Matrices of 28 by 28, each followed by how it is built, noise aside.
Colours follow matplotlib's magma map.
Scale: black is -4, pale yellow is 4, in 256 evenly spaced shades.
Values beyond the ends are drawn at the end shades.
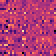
low rank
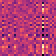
low rank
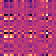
low rank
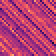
Toeplitz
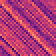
Toeplitz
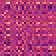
low rank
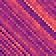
Toeplitz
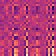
low rank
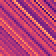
Toeplitz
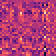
low rank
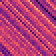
Toeplitz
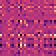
low rank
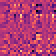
low rank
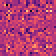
low rank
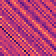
Toeplitz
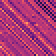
Toeplitz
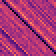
Toeplitz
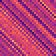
Toeplitz
